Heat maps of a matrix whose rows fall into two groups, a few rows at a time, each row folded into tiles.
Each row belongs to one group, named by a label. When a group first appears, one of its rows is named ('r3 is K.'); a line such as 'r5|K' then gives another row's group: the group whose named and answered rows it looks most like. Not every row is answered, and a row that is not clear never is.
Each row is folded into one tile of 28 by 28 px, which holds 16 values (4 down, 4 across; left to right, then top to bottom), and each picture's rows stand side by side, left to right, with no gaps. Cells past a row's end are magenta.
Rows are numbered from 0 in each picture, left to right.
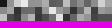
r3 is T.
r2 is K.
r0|K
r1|T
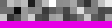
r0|K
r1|K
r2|T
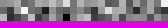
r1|K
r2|K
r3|T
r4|K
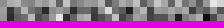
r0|T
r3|T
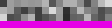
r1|T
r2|T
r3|K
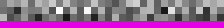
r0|K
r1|K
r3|T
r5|K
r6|T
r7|T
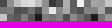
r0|K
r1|T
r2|K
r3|K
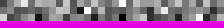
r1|K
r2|K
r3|T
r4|K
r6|K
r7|K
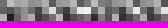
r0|K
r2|T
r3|T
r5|T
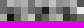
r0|K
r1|K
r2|T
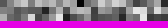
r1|K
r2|T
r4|T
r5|T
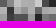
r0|T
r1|T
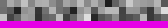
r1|T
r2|K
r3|T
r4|T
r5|T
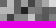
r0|K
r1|K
